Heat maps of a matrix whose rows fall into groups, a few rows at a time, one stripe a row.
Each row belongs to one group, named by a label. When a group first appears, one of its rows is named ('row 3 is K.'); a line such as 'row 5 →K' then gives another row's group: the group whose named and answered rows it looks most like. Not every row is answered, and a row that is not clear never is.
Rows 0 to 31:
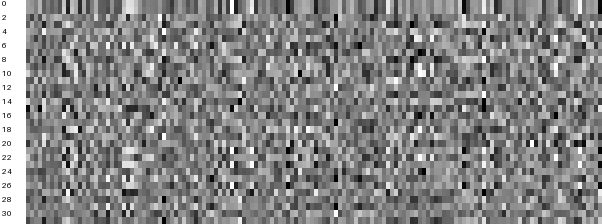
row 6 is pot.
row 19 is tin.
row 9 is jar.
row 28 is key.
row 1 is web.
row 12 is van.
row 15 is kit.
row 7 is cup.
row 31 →key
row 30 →van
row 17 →pot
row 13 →key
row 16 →cup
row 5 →jar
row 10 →jar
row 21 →web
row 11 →tin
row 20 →cup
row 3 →key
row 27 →kit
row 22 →jar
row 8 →key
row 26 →web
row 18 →jar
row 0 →web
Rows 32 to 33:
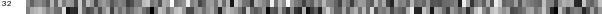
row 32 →kit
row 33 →cup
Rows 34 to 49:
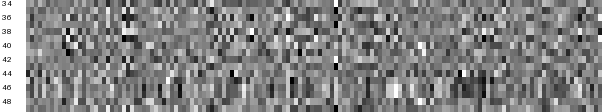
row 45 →tin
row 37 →pot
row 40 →jar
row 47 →tin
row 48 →jar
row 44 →kit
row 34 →van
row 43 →pot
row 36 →kit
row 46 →tin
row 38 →web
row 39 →kit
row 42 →van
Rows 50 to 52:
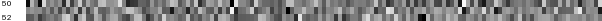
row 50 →kit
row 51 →web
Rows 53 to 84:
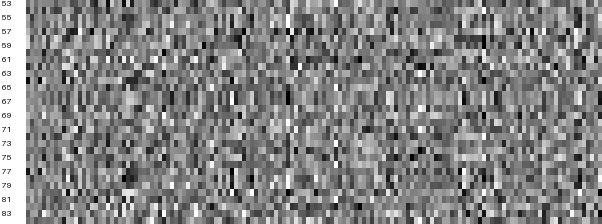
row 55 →kit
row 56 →kit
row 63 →jar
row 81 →van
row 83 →tin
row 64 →kit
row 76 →van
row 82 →pot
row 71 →jar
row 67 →web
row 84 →jar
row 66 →web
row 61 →pot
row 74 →cup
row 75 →key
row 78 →kit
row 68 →jar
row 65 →van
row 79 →kit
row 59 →tin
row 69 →tin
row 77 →kit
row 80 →web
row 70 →kit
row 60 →key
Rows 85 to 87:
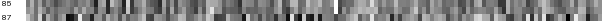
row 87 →cup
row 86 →van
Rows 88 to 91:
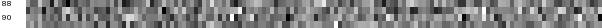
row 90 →web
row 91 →van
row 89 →key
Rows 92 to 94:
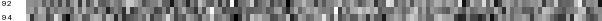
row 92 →web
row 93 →van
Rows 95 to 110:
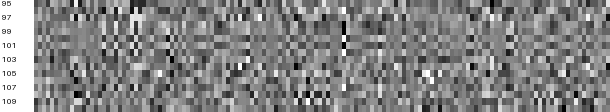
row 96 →van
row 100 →van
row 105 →jar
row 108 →cup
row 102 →van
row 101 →pot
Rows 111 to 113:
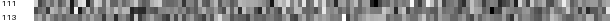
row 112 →kit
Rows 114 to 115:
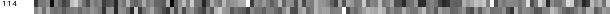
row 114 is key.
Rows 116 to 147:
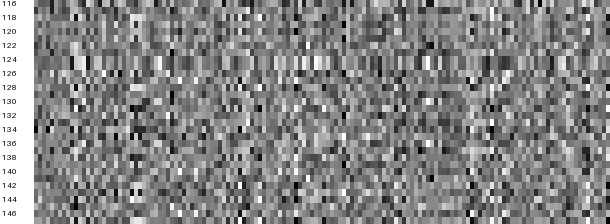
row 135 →van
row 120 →web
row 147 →web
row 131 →kit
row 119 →pot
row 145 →tin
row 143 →van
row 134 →kit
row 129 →key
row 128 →web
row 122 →cup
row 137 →key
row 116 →cup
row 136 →jar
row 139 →pot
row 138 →kit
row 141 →cup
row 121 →pot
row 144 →web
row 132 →pot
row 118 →web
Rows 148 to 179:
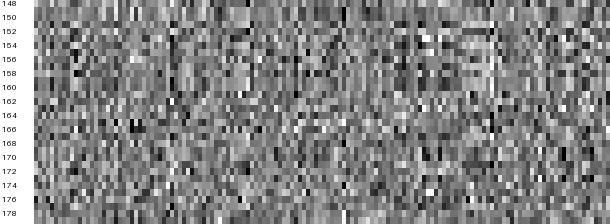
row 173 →cup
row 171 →tin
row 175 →jar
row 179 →van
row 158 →cup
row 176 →kit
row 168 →pot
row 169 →cup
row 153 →jar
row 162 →tin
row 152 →tin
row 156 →web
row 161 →web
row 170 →cup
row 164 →tin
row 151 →key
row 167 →key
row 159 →key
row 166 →kit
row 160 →key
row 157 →key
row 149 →pot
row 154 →key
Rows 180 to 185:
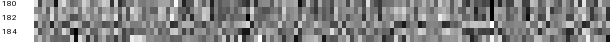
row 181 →tin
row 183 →key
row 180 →tin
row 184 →tin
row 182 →tin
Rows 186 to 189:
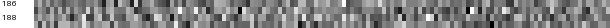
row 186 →van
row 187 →kit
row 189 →tin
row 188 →jar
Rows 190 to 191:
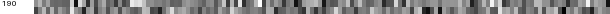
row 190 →web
